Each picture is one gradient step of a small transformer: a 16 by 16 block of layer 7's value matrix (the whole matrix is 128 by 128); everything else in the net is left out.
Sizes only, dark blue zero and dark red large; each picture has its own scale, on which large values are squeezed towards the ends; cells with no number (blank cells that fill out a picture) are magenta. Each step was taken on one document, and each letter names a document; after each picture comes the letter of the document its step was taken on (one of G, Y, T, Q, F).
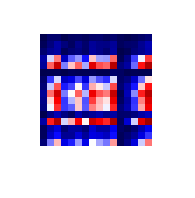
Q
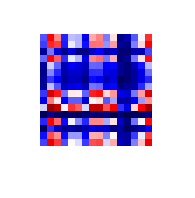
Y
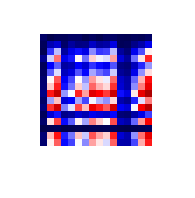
Q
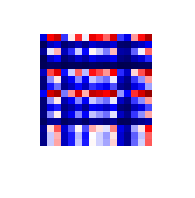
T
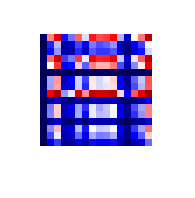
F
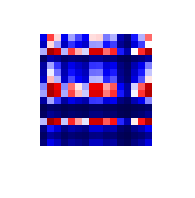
Y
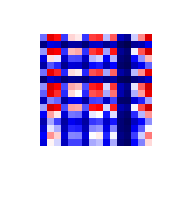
T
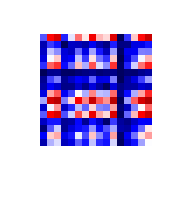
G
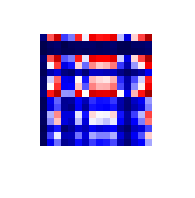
F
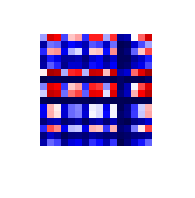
T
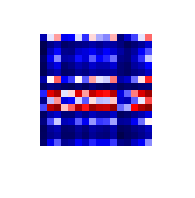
G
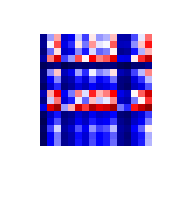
G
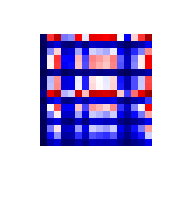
F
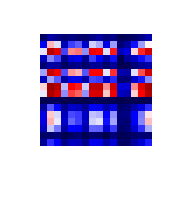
T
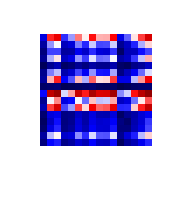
G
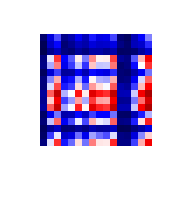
Q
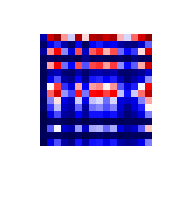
F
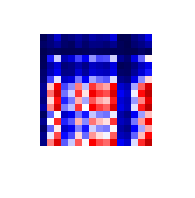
Q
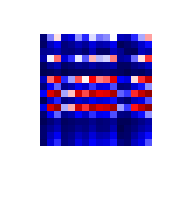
G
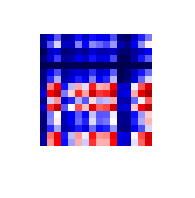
Q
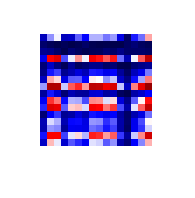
F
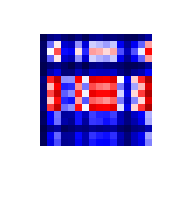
F
